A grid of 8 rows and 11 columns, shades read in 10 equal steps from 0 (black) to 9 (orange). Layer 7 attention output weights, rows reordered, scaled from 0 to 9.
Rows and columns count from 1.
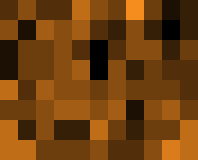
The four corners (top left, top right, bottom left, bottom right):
3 2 7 7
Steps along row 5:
down up down same down up down same same down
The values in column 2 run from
1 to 7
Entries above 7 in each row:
1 0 0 0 0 0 0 1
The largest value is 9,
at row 1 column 8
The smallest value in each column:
1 1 3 2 2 0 2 1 2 0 2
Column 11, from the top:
2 2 4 3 3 4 7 7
